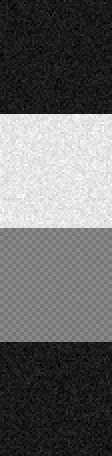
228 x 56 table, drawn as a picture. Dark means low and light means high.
The table splits into 4 rows of 1 panel. Panel 1,1: very low, fine-grained, faint in contrast. Panel 2,1: very high, fine-grained, faint in contrast. Panel 3,1: middling, checkered, faint in contrast. Panel 4,1: very low, fine-grained, faint in contrast.
